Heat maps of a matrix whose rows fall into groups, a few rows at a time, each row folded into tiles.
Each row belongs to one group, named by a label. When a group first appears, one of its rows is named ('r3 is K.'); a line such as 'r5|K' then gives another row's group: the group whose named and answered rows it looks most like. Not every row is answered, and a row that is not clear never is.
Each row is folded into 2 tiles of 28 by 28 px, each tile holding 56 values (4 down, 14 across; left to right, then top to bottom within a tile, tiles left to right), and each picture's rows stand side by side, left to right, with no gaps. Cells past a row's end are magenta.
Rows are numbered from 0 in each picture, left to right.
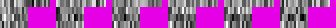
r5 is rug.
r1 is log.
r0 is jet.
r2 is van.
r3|rug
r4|rug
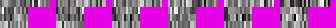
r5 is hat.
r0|hat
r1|van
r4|log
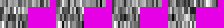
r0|rug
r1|van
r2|van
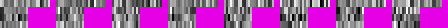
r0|log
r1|hat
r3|hat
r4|log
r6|log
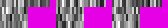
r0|jet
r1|log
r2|hat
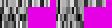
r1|rug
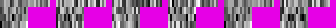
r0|log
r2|hat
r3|van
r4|log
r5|rug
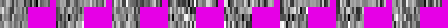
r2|hat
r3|hat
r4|van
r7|jet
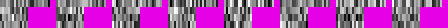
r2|van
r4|log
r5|van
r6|rug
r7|log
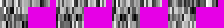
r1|rug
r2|rug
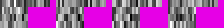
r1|rug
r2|rug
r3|van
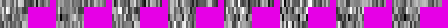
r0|jet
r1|hat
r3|hat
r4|hat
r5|van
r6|log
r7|van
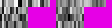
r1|van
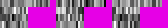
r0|log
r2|rug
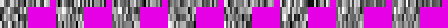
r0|rug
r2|jet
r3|van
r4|van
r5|jet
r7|jet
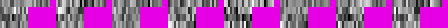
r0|log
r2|jet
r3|van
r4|van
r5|rug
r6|van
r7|hat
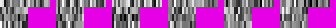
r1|log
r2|rug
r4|jet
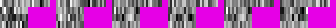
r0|van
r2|hat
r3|rug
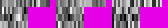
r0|hat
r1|van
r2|rug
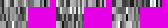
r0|log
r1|log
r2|hat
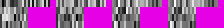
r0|jet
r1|rug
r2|van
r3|van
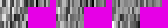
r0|jet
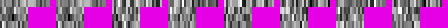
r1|van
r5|jet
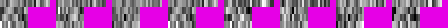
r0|rug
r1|hat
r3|rug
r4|hat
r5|jet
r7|rug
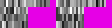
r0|van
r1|log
